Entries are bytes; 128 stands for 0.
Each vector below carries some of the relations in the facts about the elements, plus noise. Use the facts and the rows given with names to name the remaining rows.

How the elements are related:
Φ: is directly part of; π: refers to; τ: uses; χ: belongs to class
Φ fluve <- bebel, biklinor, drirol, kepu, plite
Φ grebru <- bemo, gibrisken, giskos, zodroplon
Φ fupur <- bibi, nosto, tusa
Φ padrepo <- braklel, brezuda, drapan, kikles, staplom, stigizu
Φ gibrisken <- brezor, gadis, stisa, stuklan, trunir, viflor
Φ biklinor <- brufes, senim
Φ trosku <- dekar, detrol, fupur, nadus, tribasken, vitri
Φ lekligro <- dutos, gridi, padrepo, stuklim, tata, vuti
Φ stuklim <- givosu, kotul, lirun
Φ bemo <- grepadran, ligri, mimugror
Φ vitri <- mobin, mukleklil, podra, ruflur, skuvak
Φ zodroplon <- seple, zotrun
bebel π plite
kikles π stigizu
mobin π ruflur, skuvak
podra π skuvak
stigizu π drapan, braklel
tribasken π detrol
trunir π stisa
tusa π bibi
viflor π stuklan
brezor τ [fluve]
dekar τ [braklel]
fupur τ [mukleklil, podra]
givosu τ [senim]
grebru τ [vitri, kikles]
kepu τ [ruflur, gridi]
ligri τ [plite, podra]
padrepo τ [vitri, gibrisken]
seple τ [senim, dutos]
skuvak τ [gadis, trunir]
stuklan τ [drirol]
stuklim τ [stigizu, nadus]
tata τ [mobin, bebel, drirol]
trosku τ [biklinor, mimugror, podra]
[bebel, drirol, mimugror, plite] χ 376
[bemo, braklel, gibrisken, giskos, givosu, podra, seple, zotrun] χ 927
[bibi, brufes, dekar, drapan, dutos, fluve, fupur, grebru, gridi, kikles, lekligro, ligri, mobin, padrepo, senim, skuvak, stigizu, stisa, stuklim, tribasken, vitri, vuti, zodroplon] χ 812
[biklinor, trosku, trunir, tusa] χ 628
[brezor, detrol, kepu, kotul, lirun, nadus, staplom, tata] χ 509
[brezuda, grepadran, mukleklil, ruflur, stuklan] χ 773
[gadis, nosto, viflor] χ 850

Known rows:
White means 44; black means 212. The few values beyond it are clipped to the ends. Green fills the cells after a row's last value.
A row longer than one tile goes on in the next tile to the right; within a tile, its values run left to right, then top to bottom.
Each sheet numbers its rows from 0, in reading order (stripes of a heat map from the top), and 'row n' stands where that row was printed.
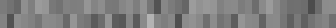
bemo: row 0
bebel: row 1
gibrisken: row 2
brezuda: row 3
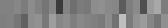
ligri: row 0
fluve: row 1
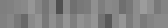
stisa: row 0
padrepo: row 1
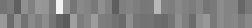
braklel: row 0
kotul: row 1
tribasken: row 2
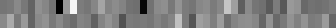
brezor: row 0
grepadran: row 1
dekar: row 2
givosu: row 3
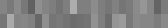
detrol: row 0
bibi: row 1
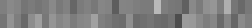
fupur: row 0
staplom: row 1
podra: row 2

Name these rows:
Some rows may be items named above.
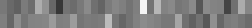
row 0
seple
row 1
biklinor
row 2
tata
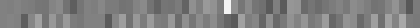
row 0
dutos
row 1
dutos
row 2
braklel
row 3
givosu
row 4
senim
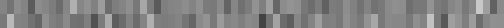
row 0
kepu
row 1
plite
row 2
zodroplon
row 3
mimugror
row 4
skuvak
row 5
dekar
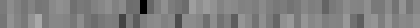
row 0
skuvak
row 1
stuklan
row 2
gibrisken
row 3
fupur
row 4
grebru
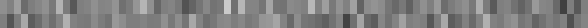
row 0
plite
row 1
vitri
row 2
trosku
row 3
nadus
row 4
mimugror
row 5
plite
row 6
viflor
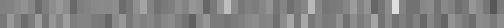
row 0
brufes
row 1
gridi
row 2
kikles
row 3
stuklim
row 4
stigizu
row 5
mobin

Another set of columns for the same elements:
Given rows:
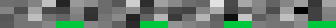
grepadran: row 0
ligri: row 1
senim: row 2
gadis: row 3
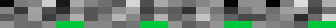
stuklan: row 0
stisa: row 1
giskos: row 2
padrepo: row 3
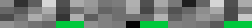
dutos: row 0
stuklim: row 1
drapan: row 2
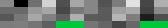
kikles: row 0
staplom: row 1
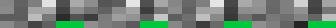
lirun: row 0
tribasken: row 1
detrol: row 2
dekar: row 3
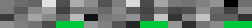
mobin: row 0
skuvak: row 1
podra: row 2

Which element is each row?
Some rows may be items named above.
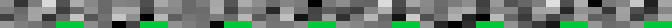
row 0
grebru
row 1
trunir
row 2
stuklim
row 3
seple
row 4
senim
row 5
trosku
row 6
tata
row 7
stuklan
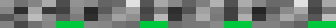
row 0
nosto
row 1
brufes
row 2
plite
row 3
brufes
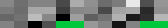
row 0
trunir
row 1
kepu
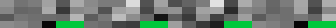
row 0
stuklim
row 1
nadus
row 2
tata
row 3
stuklim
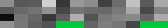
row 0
fupur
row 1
stigizu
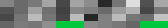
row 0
mimugror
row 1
vitri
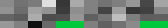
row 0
brezor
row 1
viflor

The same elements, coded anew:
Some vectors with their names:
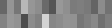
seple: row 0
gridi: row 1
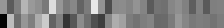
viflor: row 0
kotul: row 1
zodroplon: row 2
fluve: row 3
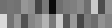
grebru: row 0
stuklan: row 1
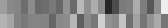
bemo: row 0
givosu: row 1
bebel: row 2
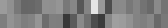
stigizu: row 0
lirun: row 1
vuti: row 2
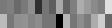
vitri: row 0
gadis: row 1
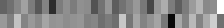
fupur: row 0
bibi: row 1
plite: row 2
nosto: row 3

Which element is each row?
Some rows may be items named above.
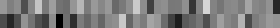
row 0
nadus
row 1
trunir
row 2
mimugror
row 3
kepu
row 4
stuklim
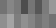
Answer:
brufes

